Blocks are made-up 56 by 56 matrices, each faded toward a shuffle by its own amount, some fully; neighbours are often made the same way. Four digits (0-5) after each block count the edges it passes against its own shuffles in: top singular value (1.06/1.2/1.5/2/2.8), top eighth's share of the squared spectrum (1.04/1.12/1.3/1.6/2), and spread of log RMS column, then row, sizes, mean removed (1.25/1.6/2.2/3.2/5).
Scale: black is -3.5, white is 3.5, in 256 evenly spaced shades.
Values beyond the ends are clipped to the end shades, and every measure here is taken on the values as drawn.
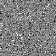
3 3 1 1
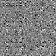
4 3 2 2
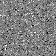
2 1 0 0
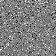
2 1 0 0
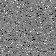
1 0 0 0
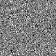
3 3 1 1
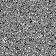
0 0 0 0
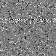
2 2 0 2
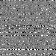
3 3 0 3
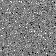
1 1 0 0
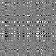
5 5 3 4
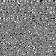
3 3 0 2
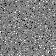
2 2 0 0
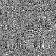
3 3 1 1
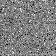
1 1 0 0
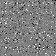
3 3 1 1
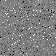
2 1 0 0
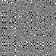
4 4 2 2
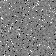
0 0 0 0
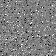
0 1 0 0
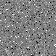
0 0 0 0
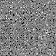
3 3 1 1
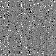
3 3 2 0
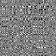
4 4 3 3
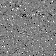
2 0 0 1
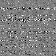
2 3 1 3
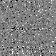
1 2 1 2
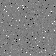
0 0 0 0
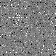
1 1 0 1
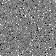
0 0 0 0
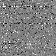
2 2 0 2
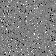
2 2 0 0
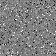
2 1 0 0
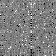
4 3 1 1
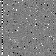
4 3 1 0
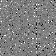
3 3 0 1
